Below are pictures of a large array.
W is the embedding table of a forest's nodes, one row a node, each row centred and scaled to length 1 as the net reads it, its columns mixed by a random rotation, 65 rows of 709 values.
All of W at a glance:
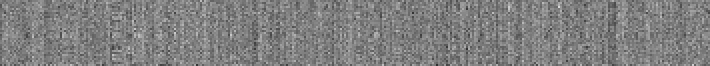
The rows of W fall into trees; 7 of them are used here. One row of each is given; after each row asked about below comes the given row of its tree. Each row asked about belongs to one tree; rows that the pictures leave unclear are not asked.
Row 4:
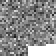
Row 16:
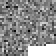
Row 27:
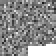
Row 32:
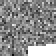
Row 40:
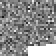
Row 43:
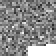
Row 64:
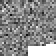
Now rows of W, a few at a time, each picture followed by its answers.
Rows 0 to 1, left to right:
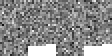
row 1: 43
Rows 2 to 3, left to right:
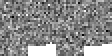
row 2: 27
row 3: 40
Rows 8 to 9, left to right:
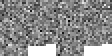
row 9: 27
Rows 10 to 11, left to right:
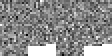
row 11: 43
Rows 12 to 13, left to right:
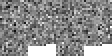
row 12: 16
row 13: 16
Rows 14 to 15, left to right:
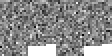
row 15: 40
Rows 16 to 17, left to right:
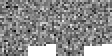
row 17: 32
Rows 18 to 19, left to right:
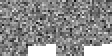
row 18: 32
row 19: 4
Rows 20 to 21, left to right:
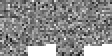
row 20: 40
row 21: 43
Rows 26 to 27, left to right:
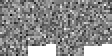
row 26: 64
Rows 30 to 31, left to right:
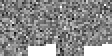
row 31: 27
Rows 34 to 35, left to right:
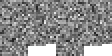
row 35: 32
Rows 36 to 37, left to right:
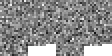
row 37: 32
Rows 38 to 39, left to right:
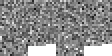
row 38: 32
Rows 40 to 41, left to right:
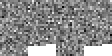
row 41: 16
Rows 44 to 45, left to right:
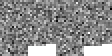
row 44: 32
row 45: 40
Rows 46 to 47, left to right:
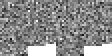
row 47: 40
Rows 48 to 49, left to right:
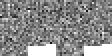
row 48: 40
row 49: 40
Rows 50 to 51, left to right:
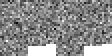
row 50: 64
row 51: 32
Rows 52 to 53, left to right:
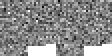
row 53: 40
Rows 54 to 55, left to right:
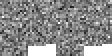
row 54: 32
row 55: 16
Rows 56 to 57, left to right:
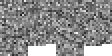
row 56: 32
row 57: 40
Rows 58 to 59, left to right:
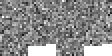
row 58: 32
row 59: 4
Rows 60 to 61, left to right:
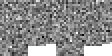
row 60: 32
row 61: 40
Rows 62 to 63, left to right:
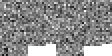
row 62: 27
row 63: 40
